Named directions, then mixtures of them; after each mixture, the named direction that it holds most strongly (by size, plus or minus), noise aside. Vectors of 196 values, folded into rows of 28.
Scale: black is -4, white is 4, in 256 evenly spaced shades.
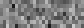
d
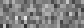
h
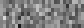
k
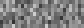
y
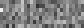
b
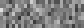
k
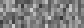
y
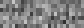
b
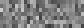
b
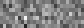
h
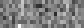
k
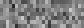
d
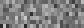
h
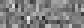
d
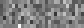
k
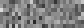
b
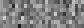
k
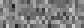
d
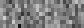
k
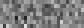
h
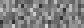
y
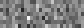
b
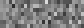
d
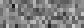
d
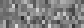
d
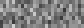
y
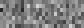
b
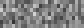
y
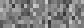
y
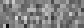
h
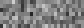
b
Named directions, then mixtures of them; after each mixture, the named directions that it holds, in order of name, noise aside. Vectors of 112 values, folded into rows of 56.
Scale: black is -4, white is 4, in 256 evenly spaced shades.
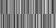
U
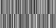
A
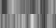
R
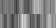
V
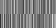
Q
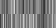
Q, R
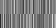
Q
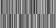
A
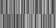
U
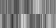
V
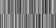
U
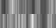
R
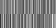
Q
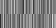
Q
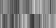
R, V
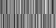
U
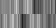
V
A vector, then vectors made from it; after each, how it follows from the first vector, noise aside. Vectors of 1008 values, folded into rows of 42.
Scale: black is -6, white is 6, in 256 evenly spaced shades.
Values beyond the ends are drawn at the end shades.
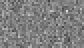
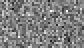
scaled up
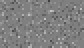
partly zeroed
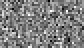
scaled up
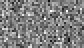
scaled up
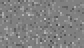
partly zeroed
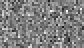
scaled up
